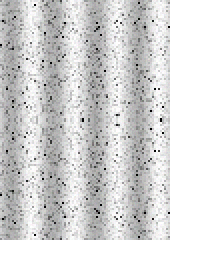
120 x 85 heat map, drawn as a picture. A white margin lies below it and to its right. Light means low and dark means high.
Seam: none. Mirror symmetry: top to bottom. Average level on the scale: 20%. Odd rows or columns: none. Stripes: upright, repeating 4 times. Histogram: skewed, a long tail of high values.
